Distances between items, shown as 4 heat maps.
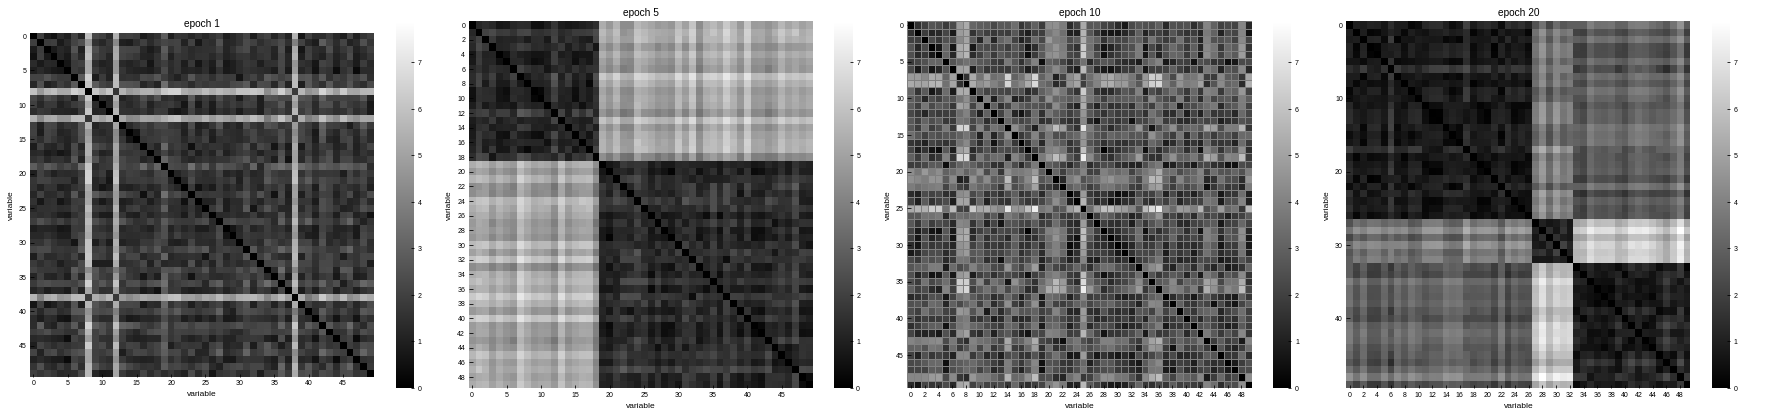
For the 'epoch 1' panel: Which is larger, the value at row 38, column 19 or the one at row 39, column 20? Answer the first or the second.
the first
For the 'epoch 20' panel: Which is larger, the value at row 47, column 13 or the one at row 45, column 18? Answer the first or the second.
the first
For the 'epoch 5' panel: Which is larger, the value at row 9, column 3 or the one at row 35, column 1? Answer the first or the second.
the second
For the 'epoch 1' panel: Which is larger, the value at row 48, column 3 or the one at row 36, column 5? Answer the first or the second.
the second
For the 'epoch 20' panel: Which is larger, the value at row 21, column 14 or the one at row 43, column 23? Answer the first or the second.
the second
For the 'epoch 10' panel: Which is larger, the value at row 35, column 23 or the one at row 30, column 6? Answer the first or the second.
the first
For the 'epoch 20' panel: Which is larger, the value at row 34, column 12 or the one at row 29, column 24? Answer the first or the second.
the second
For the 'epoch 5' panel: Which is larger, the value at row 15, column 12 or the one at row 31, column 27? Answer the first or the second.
the first
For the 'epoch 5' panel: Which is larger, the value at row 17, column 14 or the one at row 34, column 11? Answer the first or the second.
the second
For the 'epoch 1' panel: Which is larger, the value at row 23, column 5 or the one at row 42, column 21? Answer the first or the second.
the second
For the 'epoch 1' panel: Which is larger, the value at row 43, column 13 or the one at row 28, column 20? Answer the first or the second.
the first
